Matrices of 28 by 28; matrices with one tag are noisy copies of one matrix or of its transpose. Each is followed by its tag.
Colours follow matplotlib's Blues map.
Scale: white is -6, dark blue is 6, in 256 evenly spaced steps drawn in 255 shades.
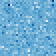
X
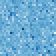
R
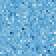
R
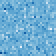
X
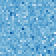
R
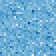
R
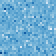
X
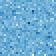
R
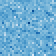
R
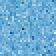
R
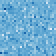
X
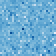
R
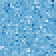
X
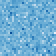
R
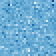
X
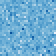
R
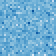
R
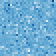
X
